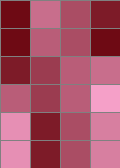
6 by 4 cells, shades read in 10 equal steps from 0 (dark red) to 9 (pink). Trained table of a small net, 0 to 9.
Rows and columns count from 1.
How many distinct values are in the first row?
4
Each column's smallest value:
0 1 4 0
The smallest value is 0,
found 3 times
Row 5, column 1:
8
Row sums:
11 9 15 22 20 20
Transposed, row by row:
0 0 1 5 8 8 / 6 5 3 3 1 1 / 4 4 5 5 4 4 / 1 0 6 9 7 7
